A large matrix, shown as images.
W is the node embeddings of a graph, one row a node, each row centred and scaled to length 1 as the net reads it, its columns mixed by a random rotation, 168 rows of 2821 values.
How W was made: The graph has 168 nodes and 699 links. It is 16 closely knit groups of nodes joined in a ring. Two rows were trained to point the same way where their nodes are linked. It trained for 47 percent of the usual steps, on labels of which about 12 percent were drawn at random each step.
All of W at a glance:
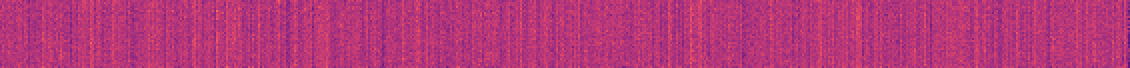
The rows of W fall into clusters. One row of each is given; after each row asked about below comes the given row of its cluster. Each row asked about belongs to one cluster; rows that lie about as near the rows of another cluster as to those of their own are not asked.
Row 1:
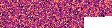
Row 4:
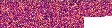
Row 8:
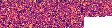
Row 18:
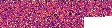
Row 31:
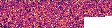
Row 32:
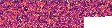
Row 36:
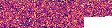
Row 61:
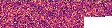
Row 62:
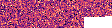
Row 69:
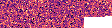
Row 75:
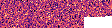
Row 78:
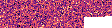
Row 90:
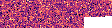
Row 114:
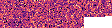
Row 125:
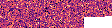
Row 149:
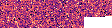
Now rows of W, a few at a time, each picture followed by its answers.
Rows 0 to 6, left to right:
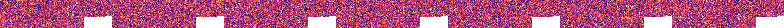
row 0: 78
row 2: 8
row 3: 78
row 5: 4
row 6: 149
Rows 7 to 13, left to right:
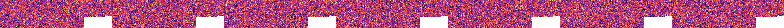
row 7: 31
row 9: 90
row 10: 125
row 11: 62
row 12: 149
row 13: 75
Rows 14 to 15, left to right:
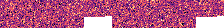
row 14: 31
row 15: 69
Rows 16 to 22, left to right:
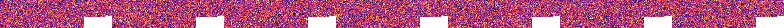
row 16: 69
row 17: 149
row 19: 114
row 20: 125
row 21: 4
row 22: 114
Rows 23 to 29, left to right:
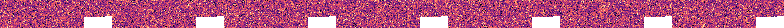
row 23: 78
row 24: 114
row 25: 61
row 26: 90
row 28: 90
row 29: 8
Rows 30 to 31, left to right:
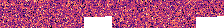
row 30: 32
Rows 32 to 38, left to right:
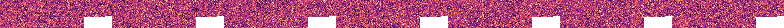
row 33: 62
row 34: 31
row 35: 125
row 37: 36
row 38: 125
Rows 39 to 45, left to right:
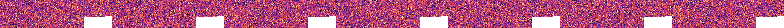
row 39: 62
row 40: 78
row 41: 61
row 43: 125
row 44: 18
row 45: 61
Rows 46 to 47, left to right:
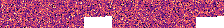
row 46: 90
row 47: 61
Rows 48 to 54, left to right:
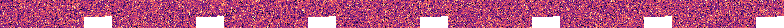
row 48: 62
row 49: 90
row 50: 1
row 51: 114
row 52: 114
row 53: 4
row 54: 18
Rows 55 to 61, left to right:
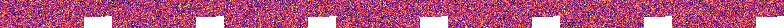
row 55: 78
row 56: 4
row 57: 31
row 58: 125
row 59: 149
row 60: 114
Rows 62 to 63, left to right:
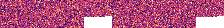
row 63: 78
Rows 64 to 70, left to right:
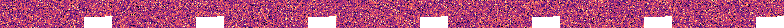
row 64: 62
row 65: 125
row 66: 4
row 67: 62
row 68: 114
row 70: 75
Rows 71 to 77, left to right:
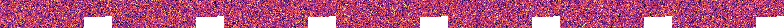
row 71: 149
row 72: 114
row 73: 8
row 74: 61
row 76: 32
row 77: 114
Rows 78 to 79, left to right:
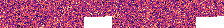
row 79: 114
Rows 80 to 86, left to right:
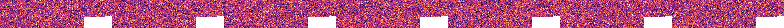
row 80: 62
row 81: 62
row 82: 90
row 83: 36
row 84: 31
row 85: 61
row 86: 78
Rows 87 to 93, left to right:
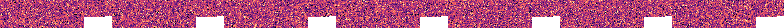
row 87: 1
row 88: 1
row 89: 8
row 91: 8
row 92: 18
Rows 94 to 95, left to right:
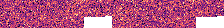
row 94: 31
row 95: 61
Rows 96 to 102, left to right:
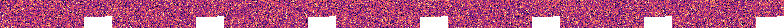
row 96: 78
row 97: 75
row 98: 36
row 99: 36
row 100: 1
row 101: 149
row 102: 69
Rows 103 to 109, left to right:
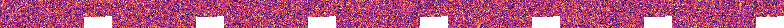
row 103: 90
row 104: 1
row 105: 62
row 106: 32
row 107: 8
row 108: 149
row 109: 32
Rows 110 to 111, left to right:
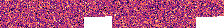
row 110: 125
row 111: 78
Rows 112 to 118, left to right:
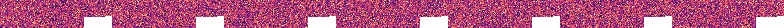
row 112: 149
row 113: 61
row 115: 32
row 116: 18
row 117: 31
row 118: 18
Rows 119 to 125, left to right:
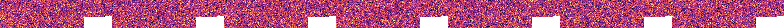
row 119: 61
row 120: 4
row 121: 61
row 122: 69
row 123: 31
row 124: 36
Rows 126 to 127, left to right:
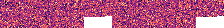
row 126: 4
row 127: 62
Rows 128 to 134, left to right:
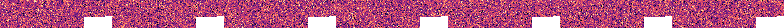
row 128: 32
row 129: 125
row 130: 75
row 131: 149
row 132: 18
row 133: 1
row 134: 69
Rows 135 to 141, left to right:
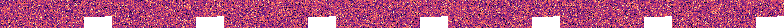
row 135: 4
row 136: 62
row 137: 18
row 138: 18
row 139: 149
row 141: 90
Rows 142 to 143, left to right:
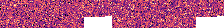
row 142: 36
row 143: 69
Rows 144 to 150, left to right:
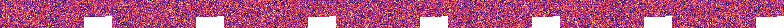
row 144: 149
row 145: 62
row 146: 32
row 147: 8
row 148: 114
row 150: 125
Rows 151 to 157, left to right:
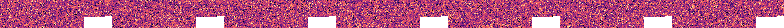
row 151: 1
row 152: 31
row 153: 125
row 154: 32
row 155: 114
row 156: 4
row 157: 69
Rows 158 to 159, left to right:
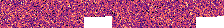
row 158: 61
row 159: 75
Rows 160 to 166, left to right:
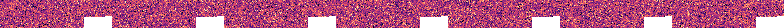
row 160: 31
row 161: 18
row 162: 75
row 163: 69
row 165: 36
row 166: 8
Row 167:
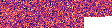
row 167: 61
